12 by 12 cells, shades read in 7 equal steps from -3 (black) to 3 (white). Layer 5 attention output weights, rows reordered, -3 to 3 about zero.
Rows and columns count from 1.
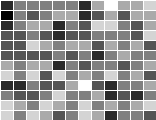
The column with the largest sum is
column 12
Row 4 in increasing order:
-2 -1 -1 -1 -1 -1 -1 0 0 0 0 2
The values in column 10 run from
-1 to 1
